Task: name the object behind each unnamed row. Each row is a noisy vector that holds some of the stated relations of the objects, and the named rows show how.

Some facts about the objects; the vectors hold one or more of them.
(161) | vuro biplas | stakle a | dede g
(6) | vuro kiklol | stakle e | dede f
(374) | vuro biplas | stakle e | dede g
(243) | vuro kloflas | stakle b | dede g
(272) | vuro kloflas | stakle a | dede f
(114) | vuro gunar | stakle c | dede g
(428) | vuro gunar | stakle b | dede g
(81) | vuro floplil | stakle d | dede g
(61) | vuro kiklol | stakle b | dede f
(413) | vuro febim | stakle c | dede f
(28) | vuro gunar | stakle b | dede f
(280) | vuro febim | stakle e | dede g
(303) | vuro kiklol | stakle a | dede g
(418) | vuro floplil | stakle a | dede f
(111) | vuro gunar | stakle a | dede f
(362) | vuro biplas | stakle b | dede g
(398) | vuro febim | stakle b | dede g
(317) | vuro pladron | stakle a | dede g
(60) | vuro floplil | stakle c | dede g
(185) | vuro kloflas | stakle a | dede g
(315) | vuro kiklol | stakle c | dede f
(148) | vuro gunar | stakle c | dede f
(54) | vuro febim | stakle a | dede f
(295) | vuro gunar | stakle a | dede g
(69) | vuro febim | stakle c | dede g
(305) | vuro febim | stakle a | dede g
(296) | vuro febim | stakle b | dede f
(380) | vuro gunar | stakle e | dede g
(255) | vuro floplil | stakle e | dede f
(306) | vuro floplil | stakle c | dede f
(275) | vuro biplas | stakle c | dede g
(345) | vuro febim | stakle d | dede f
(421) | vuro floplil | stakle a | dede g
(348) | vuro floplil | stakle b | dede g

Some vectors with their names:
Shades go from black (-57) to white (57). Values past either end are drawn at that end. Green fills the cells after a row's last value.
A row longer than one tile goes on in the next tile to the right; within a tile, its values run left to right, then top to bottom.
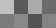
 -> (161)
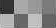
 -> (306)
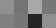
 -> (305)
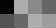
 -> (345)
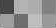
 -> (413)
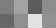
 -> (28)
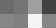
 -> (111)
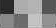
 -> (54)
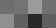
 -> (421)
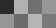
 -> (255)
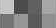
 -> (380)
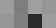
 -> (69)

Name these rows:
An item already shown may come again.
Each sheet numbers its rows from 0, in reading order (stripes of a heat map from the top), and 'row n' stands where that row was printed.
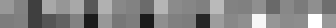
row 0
(243)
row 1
(398)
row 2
(280)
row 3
(280)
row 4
(148)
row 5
(148)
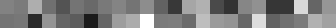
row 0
(305)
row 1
(81)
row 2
(315)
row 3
(54)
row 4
(272)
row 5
(296)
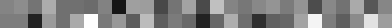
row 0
(280)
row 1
(6)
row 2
(418)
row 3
(348)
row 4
(60)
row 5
(61)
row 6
(28)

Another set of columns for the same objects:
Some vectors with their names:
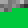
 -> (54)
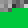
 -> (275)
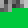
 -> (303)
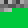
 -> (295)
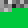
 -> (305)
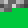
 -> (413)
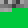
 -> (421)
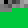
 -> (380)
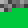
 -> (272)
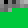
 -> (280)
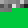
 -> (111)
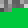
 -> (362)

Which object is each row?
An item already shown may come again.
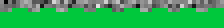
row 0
(280)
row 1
(81)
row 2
(421)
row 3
(111)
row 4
(345)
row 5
(69)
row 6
(111)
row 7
(60)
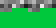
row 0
(111)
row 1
(148)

